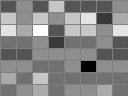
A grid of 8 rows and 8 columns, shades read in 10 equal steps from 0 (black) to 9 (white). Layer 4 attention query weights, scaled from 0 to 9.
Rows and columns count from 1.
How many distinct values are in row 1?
3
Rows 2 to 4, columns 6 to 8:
8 2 6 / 7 5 8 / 4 5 3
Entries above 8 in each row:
0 0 1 0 0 0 0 0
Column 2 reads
5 5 6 4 3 5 4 5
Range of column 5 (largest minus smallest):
4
